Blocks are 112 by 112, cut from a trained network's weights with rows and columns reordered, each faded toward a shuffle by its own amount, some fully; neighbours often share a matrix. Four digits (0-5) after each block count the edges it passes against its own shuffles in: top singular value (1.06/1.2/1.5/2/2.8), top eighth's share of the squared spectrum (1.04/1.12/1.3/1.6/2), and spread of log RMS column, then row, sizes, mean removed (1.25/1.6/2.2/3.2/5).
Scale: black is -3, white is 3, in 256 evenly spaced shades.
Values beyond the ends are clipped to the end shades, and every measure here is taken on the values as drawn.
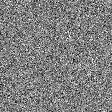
2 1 0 0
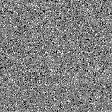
3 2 0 1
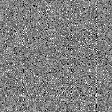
3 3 2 1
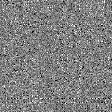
3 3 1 1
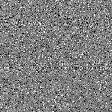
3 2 0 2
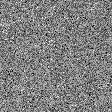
0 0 0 0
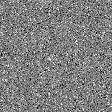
2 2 0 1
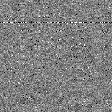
4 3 1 2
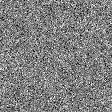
0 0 0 0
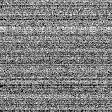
5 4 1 3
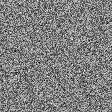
2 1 0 0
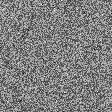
0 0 0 0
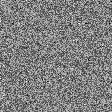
2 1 0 0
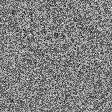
1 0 0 0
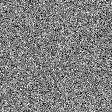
2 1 0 0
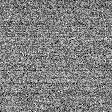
3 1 0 0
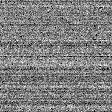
4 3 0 2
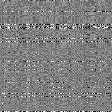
4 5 0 4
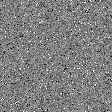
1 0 0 0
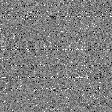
3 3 0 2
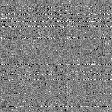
4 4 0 3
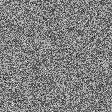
0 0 0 0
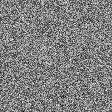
2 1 0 0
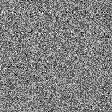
3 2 0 1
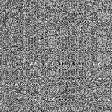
4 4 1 2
